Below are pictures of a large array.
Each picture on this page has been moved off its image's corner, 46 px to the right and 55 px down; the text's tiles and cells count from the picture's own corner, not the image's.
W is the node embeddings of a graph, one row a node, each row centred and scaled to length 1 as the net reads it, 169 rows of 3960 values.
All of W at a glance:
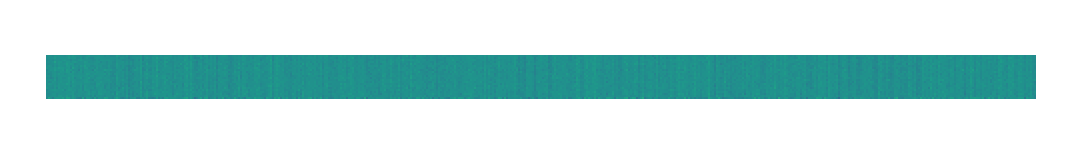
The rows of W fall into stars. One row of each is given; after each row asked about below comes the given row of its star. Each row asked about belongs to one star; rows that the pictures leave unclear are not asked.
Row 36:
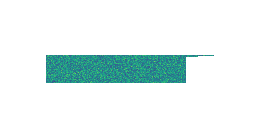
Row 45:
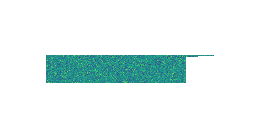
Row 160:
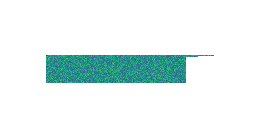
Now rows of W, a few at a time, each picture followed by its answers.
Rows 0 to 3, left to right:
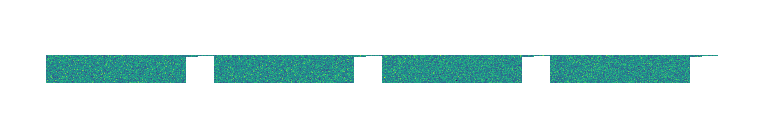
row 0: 45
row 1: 160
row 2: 36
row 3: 36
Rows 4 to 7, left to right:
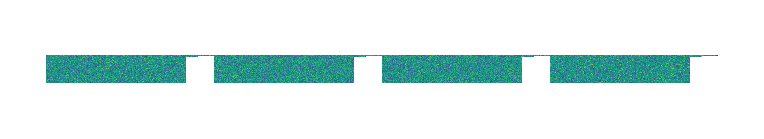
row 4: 45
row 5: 36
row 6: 45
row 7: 160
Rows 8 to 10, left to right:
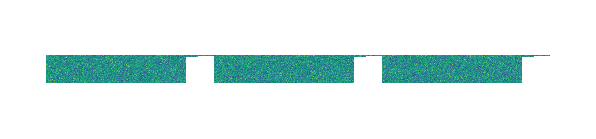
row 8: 45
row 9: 160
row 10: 36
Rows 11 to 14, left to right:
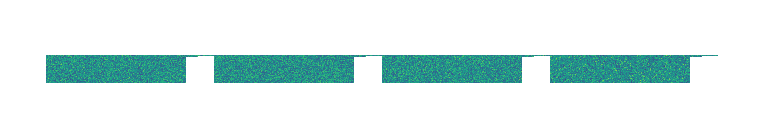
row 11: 160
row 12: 160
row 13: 36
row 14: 160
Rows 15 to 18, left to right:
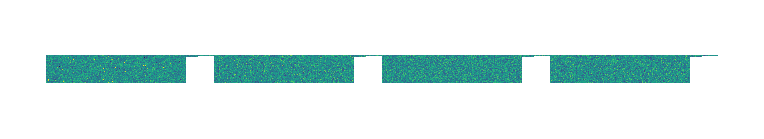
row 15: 45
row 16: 45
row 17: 36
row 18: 45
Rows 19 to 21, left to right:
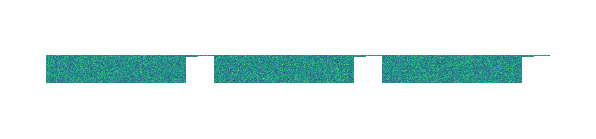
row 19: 36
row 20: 160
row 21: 160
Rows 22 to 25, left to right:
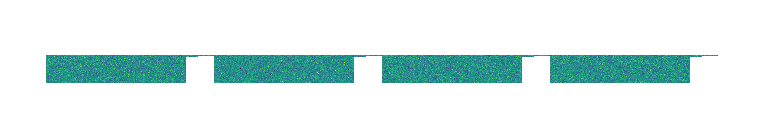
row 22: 36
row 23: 45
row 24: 45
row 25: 160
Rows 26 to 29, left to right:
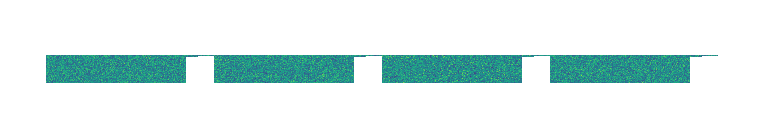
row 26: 36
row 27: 160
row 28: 160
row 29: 45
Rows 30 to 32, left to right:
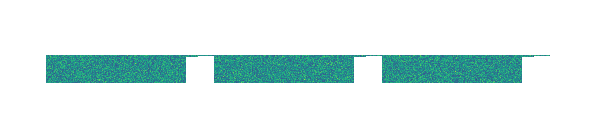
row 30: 160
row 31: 45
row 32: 45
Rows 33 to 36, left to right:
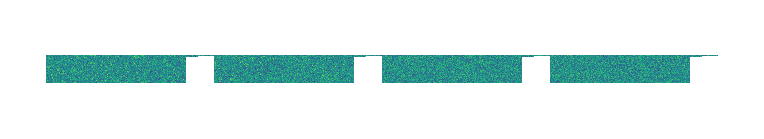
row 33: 36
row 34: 160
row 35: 36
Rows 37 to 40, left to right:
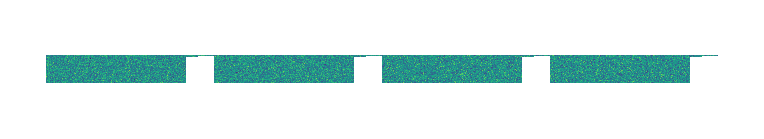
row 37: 36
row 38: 160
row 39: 160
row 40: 36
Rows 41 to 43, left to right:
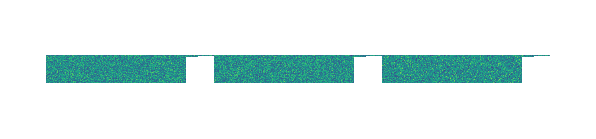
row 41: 160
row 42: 45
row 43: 160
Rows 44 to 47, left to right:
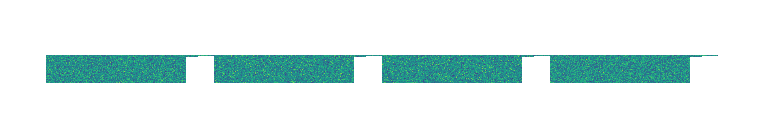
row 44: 160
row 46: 45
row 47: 45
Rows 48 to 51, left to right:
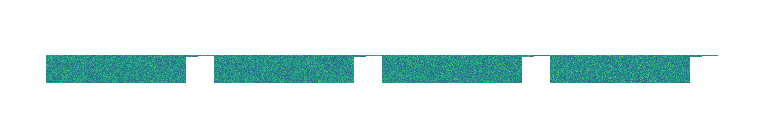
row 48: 45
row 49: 45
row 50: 160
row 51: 36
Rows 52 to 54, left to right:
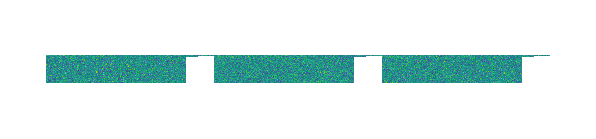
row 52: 45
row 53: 160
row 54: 160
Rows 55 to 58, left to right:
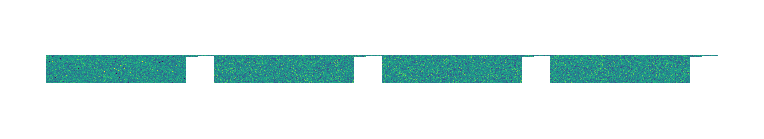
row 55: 45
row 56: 36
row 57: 36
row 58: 160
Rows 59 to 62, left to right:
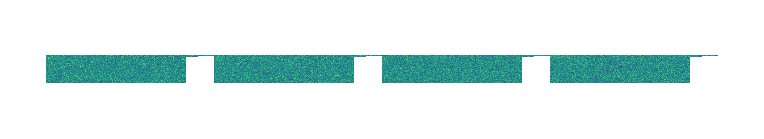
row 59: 160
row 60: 160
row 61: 160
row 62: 160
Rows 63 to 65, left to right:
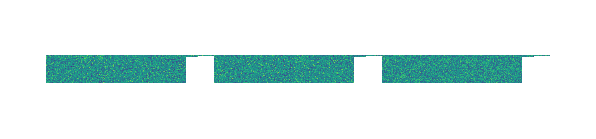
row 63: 160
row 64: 36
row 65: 45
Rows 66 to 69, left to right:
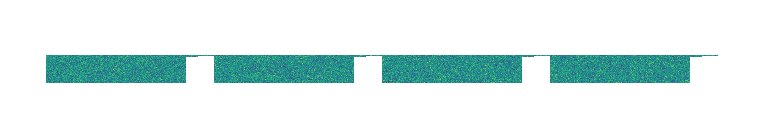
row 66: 45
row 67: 160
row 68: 45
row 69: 36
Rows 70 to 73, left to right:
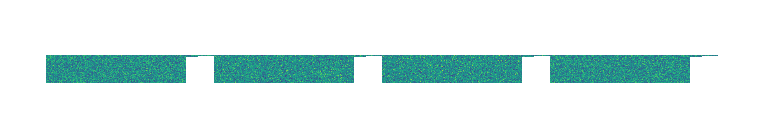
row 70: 45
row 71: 160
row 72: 36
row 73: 160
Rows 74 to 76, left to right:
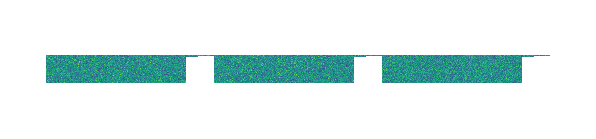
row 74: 36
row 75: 36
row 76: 36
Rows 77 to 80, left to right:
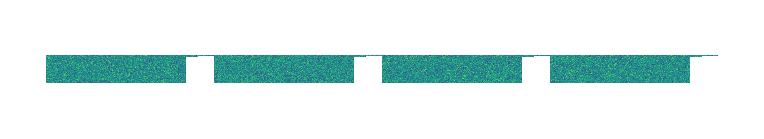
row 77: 160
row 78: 45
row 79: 160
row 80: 45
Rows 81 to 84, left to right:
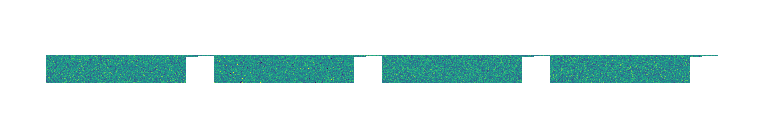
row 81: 36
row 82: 45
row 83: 36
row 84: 36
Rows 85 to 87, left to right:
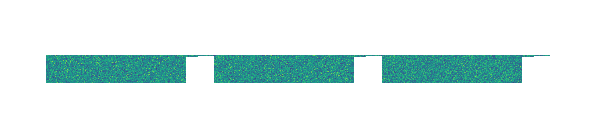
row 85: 45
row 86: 160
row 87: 160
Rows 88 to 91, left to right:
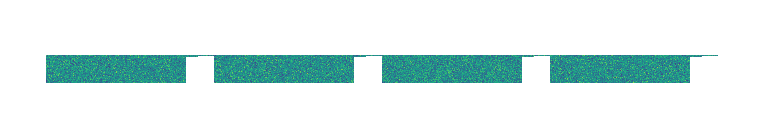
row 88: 36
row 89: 36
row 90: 160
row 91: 45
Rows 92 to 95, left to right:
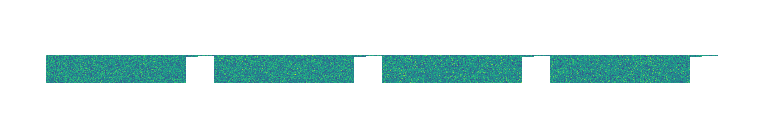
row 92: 36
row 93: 45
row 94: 36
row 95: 36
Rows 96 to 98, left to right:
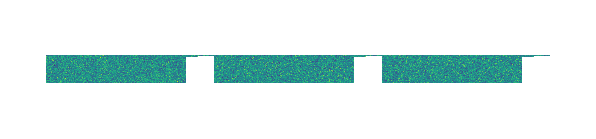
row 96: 160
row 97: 160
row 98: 45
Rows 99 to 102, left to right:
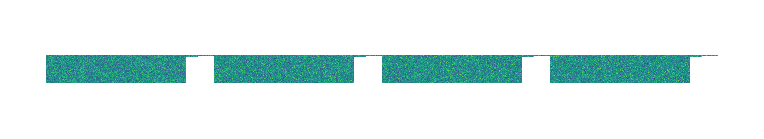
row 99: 45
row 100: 36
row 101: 160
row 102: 160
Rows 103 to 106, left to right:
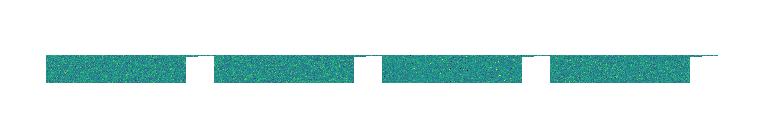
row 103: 45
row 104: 160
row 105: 45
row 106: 45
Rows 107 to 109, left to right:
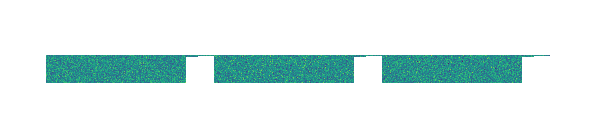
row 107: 36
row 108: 36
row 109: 36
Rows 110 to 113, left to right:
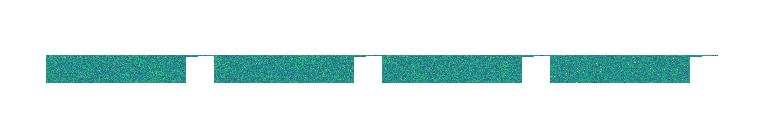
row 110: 160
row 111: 36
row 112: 160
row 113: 45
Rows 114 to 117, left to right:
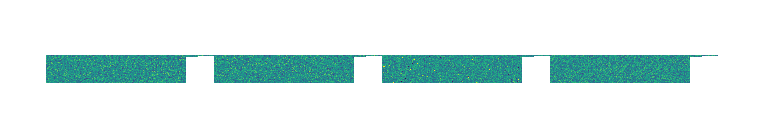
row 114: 160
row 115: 36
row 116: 45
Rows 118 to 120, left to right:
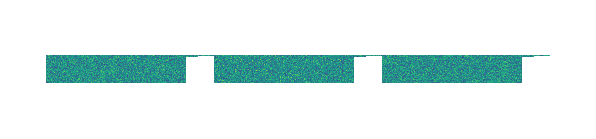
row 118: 36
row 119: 45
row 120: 160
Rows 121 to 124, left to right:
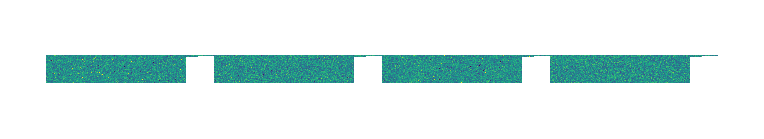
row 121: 45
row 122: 160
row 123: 45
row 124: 160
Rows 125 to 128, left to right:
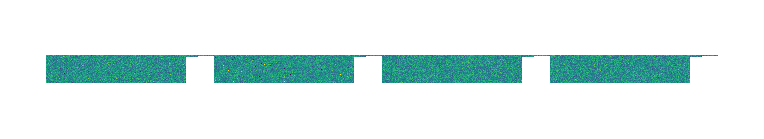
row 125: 45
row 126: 45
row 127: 36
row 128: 36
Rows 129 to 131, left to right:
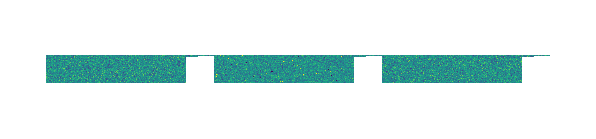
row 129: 36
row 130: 45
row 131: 45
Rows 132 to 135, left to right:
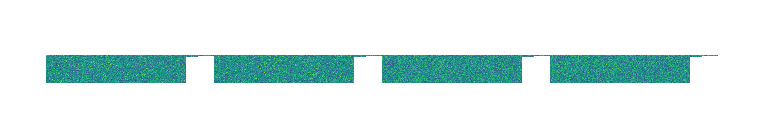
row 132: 45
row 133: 45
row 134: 45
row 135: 36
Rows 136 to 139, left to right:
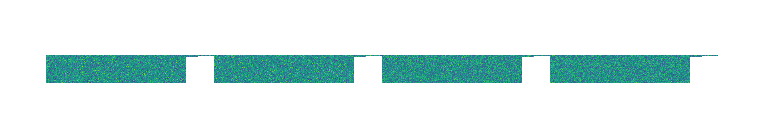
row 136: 45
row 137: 160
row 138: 160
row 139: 36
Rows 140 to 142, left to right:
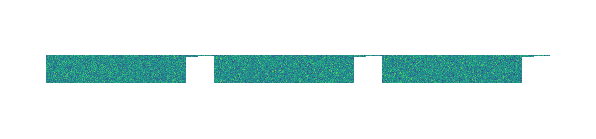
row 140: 36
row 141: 160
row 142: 36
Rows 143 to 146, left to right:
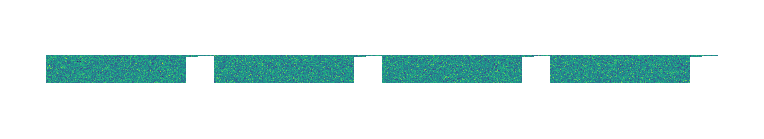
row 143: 160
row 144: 36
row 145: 160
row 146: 36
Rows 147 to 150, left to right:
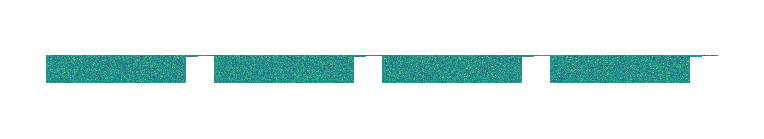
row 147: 36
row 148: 160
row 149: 36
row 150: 45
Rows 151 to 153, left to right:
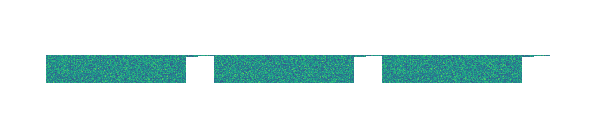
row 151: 36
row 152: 36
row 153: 36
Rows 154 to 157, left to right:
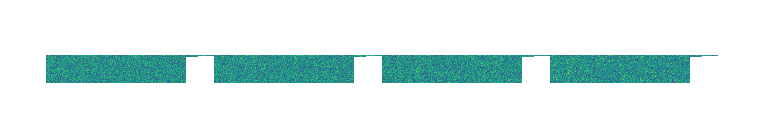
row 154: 36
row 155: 36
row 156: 36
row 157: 36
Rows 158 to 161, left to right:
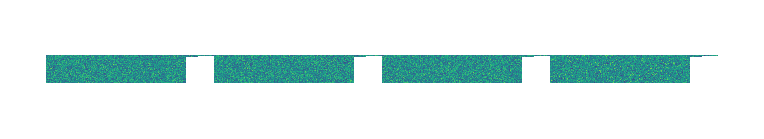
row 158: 160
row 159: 36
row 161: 45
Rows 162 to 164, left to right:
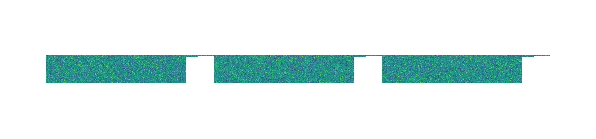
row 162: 36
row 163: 36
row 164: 45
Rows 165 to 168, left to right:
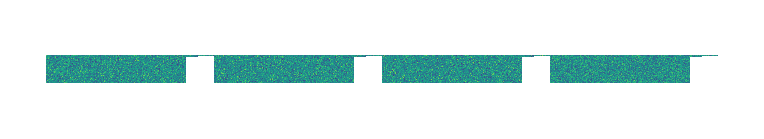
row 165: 36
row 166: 45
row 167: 36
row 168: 160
